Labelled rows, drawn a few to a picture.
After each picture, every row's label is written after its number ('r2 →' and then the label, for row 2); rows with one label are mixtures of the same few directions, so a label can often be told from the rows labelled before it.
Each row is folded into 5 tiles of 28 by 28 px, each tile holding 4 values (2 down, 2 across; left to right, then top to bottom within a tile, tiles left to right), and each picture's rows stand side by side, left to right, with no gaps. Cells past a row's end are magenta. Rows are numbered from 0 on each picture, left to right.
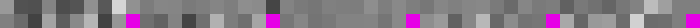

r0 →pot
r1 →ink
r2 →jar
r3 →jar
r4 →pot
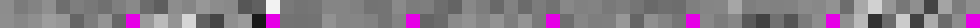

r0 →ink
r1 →ink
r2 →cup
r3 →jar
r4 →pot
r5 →jar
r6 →jar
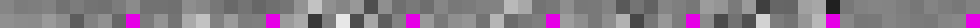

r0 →ink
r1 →jar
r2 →jar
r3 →pot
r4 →ink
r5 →ink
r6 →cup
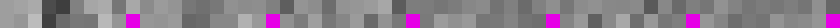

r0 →cup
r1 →cup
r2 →pot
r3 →ink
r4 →jar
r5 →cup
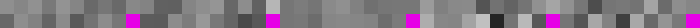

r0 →pot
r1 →cup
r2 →cup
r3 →ink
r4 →jar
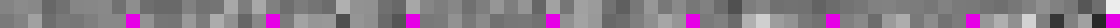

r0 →cup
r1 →pot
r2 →ink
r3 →cup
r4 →cup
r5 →jar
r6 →jar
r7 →ink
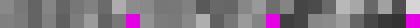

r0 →pot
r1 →ink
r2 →cup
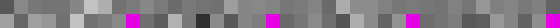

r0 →pot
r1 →jar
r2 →ink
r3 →ink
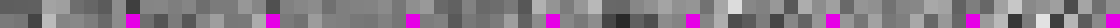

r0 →cup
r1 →ink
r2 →cup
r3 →pot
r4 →jar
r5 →jar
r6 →pot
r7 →jar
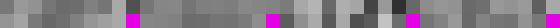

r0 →cup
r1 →jar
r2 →pot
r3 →cup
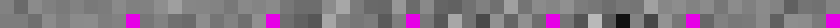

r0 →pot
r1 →jar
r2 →cup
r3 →jar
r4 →jar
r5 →pot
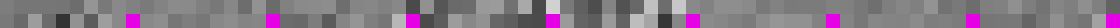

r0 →jar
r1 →cup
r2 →ink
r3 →cup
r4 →pot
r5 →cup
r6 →jar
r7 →ink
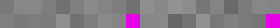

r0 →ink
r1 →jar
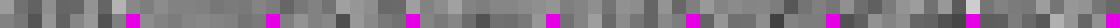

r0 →pot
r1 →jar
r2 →ink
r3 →jar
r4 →pot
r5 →pot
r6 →cup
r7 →ink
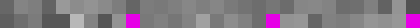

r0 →ink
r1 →jar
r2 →cup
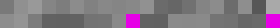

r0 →jar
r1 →cup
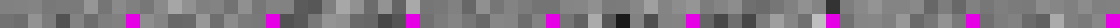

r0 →jar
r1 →jar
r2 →cup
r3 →ink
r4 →jar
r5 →ink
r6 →pot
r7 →ink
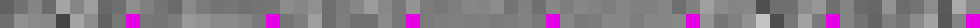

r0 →ink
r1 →jar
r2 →cup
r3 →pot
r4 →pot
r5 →ink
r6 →pot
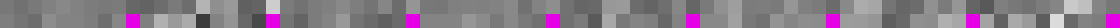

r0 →cup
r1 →ink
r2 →cup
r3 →ink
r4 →cup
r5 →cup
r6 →cup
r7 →pot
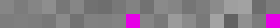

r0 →pot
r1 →pot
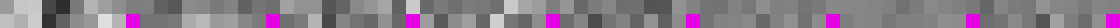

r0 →cup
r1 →jar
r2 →cup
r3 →pot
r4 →pot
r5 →ink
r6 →cup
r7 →ink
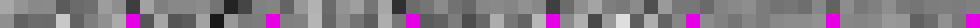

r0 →ink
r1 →pot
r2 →pot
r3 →ink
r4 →jar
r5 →cup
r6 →ink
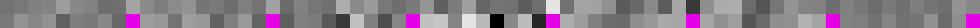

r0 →ink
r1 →ink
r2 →ink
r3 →ink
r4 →cup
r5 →cup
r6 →pot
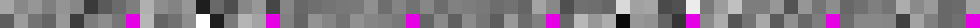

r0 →pot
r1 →ink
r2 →jar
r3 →pot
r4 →ink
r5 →jar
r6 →ink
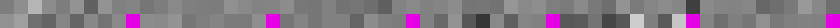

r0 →jar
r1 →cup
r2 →pot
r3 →jar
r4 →ink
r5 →ink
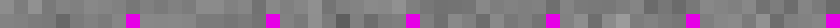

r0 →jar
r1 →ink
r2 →jar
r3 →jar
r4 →jar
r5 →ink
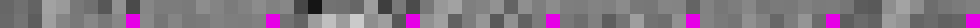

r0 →cup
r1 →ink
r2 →jar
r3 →jar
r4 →ink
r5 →ink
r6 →cup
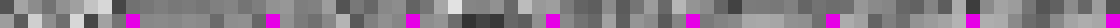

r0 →pot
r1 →ink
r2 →ink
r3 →jar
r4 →pot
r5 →jar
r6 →cup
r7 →cup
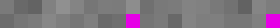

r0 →cup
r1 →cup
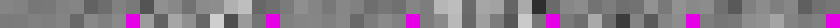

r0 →pot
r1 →pot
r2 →pot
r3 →pot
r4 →jar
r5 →jar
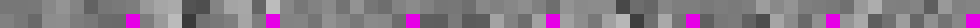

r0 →cup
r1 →cup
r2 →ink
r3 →ink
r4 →ink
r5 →ink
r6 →jar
